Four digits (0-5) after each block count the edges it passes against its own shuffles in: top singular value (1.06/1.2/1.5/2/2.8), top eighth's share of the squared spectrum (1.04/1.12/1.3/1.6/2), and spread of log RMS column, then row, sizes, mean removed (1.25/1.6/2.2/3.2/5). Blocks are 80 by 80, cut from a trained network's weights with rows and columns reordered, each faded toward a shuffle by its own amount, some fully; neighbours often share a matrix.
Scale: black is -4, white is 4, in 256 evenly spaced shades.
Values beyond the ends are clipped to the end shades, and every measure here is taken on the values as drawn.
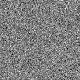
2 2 1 0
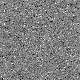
0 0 0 0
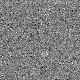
1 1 0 0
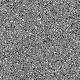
0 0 0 0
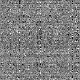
3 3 3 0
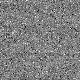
1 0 0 0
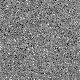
0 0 0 0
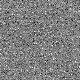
1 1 1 0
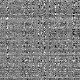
3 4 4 2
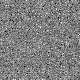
0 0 0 0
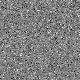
0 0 0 0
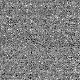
1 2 1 0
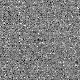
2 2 1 0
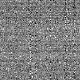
3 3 3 1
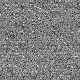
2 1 0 0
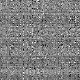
3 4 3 1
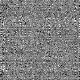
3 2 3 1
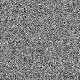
2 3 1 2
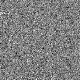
2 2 1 1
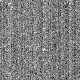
3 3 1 2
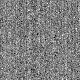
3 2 0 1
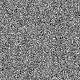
2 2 1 1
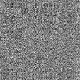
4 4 2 1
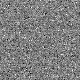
1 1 1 0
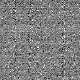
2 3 3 0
